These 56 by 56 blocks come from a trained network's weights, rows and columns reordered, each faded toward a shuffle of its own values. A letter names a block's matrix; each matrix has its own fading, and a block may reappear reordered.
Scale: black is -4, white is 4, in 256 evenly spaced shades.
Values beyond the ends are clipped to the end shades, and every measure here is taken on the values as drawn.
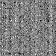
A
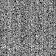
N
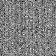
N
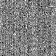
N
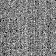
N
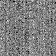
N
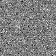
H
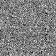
H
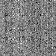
A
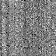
A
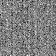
N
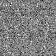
H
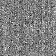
N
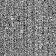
N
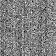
N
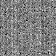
A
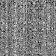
A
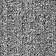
N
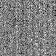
N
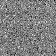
H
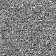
H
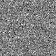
H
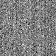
N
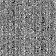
A
